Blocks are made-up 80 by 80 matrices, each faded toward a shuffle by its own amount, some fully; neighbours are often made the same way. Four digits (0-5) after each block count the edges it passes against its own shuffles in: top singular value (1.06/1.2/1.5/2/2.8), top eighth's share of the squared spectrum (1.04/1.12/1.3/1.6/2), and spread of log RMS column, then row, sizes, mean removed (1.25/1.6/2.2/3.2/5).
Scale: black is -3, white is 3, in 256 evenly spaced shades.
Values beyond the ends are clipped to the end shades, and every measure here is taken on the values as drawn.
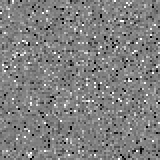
2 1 0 0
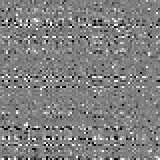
5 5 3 4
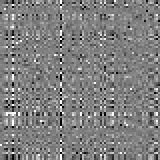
5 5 4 3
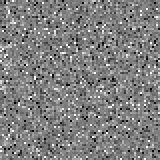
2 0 0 0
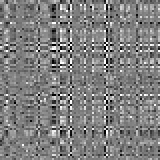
5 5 4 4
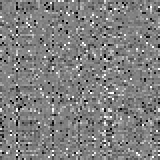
4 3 2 1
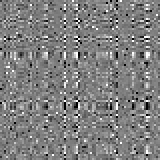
5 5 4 3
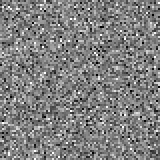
1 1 0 0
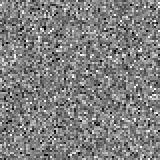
1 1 0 0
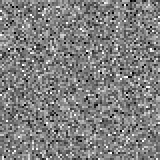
1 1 0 0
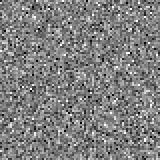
2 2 0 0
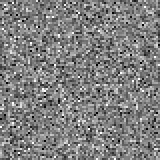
2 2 0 0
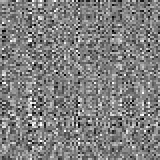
4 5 3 3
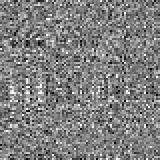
4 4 2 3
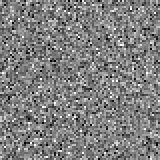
0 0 0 0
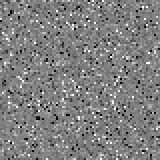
0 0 0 0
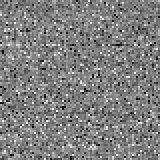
1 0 0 1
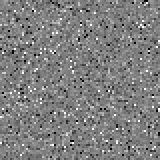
0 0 0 0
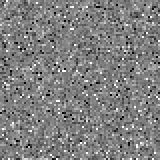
0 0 0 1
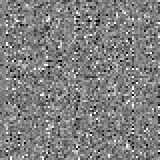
1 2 3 0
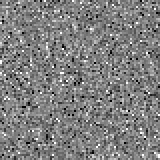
0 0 0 0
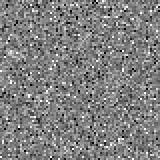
0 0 0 0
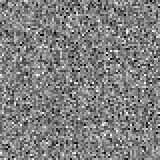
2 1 0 0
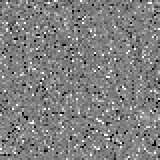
0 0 0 0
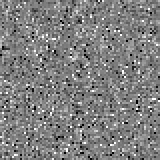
2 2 1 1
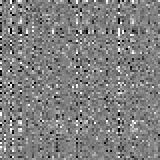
4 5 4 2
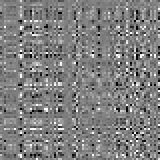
5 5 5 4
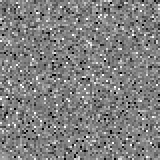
2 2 0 0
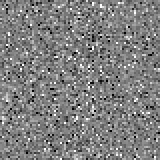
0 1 1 0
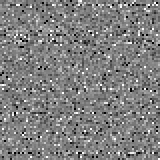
1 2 0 2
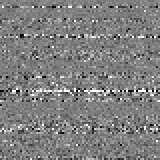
3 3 0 4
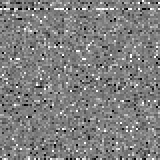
2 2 0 2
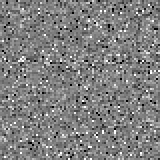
3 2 0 1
